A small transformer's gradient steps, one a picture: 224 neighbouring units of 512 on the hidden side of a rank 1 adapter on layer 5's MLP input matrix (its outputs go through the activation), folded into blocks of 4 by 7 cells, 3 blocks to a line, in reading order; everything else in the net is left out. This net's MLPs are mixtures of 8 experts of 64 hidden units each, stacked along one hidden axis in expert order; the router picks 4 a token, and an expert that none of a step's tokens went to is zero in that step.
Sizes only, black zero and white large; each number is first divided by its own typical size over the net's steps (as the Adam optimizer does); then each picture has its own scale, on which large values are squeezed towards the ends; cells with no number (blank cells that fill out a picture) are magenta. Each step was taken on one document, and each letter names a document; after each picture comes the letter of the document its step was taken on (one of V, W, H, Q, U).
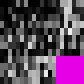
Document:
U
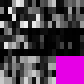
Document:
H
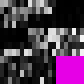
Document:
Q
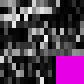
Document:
Q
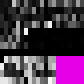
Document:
H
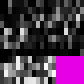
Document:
U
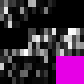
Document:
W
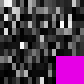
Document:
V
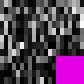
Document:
V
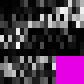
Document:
U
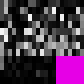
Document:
W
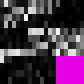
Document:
Q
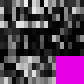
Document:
H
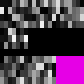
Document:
H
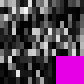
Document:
Q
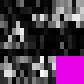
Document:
U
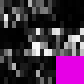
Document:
Q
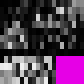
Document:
U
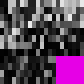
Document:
U
